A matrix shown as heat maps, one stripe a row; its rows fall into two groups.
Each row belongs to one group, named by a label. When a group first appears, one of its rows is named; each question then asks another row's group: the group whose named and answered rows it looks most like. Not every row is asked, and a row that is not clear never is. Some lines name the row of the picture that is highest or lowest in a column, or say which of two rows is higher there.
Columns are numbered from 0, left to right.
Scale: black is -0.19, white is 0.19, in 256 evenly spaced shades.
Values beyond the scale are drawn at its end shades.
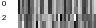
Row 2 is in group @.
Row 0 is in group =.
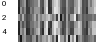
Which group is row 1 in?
=
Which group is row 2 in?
@
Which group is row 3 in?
=
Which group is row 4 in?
=
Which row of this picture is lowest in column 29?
5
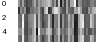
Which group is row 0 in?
@
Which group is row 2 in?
@
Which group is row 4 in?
@
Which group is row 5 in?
@
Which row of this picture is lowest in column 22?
1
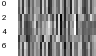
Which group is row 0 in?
=
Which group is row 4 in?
@
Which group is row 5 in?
=
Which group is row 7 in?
=
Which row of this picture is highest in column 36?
2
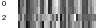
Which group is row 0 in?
=
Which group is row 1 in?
=
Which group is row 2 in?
@
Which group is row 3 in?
=
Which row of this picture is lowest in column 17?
2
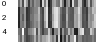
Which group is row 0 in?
=
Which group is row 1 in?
=
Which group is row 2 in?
=
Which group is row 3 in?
=
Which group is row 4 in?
@
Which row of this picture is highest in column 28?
5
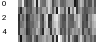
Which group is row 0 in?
@
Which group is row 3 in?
=
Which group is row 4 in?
=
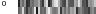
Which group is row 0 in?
=
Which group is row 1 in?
@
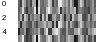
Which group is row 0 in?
@
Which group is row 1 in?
@
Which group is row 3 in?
@
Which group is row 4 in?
=
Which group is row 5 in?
@
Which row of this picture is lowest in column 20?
2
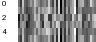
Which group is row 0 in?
@
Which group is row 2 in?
=
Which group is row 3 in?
=
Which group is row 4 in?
@
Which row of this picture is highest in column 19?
3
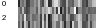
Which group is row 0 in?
=
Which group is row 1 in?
@
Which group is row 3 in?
=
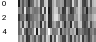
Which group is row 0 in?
=
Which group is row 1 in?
=
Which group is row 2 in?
=
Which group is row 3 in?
=
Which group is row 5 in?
=
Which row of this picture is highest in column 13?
0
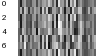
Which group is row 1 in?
=
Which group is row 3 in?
@
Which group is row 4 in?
@
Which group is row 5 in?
=
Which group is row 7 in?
@
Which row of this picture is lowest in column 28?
4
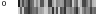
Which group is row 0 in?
=
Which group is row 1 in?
@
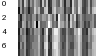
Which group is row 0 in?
=
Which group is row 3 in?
@
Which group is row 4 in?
=
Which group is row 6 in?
=
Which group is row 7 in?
=
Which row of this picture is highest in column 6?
0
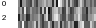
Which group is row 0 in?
@
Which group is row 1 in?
=
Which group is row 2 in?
=
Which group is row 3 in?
@
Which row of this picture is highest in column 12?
1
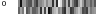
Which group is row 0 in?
@
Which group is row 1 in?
=
